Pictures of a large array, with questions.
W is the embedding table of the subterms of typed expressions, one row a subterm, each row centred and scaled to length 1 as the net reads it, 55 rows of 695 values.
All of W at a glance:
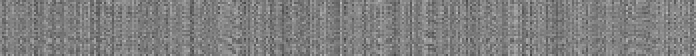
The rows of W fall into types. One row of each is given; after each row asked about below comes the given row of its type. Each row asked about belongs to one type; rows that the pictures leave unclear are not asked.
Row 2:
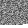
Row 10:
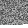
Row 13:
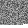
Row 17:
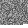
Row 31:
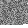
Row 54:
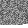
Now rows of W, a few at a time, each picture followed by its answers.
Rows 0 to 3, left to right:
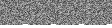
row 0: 10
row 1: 17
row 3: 2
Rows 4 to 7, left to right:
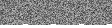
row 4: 10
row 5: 54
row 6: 13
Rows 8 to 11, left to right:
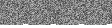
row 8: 13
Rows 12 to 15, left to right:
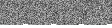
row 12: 13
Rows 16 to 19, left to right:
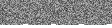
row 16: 54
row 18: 31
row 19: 54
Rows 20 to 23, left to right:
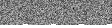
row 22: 10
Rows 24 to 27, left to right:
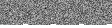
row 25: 54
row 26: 17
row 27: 10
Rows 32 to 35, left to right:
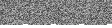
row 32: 10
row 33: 2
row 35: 2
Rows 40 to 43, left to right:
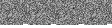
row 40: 17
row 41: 17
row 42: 54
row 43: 17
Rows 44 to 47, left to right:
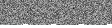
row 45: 54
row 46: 54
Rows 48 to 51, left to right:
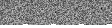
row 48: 10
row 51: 10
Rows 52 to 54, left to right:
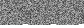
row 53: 31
